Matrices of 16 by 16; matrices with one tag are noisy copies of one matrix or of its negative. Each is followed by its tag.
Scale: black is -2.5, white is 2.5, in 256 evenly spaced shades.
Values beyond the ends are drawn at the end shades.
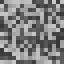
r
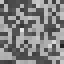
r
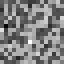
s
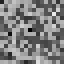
r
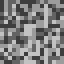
s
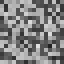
r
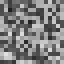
r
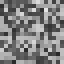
r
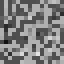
s
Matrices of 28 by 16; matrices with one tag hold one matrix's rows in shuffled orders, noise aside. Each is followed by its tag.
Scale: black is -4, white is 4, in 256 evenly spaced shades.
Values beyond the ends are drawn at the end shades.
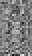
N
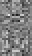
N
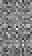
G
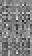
G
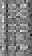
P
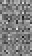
G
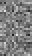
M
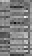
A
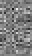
M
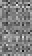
G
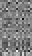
G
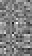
M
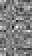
M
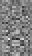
N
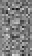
N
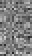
M
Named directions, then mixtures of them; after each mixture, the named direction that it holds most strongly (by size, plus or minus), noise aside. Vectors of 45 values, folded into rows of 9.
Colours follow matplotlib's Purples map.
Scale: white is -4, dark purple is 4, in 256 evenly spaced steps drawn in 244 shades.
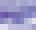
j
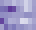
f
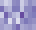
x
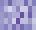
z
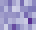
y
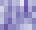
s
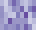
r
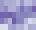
j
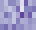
z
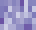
s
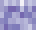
s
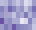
f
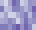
r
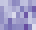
r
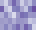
r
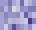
y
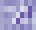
z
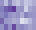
f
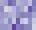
z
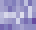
j
